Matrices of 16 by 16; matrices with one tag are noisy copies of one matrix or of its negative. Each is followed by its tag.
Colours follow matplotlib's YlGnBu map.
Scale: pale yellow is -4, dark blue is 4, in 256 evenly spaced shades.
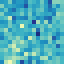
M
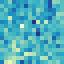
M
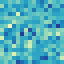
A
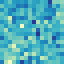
M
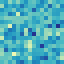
A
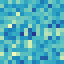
A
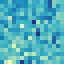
M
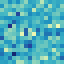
A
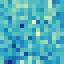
M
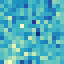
M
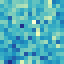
M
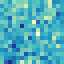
M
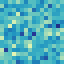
A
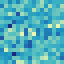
A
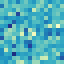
A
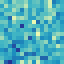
M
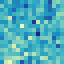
M
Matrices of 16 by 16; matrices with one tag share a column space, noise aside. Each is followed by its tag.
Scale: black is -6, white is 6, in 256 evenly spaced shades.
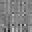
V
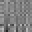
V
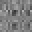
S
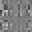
S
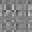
S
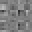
S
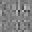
S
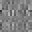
S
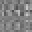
S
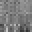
V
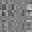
S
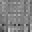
V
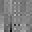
V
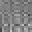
V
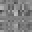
S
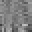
V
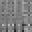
V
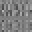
S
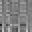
V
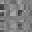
S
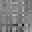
V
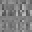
S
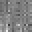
V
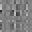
S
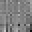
V
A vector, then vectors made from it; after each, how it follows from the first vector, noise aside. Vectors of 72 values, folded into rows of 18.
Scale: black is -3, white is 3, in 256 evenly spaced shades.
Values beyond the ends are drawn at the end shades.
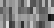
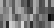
sign-scrambled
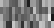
sign-scrambled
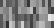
negated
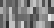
negated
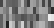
negated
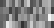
sign-scrambled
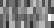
negated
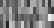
negated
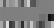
partly zeroed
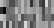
reversed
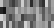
reversed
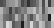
sign-scrambled
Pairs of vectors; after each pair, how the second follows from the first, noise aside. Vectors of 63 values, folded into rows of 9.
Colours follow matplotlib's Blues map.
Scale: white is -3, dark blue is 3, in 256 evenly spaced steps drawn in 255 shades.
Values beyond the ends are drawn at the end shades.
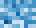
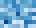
copied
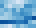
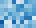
sign-scrambled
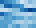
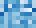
sign-scrambled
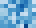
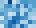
reversed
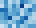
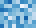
sign-scrambled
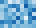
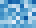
negated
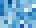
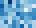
copied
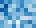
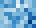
reversed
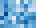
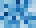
sign-scrambled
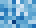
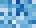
negated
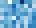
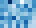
negated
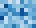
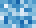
negated
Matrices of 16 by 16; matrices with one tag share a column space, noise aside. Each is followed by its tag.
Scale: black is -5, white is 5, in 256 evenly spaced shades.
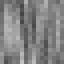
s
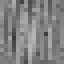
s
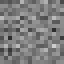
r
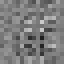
r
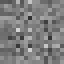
r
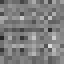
r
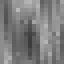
s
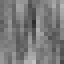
s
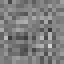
r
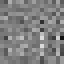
r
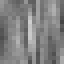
s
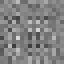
r
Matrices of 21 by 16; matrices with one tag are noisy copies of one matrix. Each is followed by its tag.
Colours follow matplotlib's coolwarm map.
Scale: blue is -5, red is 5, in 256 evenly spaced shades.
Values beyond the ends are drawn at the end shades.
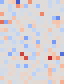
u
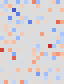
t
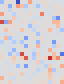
u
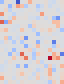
u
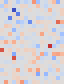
t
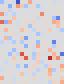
u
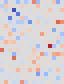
t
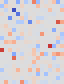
t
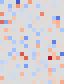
u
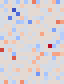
t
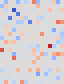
t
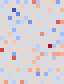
t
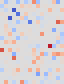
t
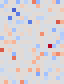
t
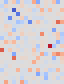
t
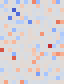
t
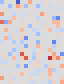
u
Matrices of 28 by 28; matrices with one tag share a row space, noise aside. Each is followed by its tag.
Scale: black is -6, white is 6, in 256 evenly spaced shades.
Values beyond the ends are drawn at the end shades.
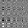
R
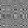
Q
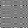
Q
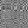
Q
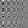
R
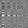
R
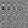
R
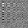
R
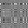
Q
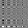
R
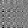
R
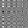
R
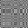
Q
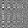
R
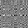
Q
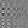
R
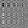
R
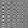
R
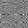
Q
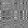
Q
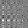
R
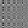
R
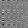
R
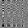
R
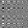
R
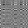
Q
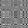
Q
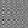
R
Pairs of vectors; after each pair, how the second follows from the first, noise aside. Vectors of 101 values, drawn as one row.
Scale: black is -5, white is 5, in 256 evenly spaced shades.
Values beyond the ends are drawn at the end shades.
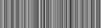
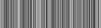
shuffled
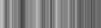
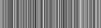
shuffled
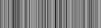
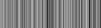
wrapped around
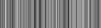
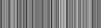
shuffled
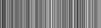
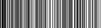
scaled up
